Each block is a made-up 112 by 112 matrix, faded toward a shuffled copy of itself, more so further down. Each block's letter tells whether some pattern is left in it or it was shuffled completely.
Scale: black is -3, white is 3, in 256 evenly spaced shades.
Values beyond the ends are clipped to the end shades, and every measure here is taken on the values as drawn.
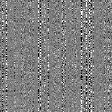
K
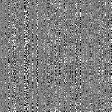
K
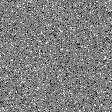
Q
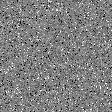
Q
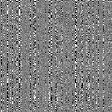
K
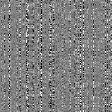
K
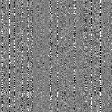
K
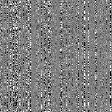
K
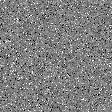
Q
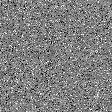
Q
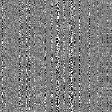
K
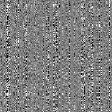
K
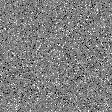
Q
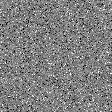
Q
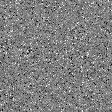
Q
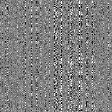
K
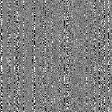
K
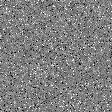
Q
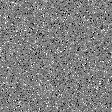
Q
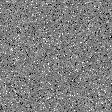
Q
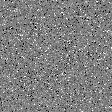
Q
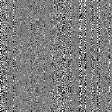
K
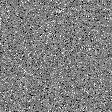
Q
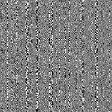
K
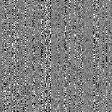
K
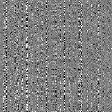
K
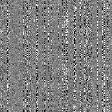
K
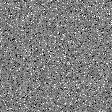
Q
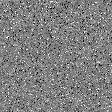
Q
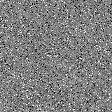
Q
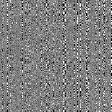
K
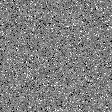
Q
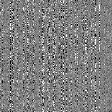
K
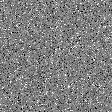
Q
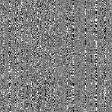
K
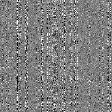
K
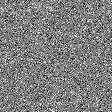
Q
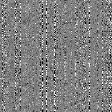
K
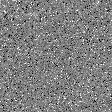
Q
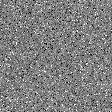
Q
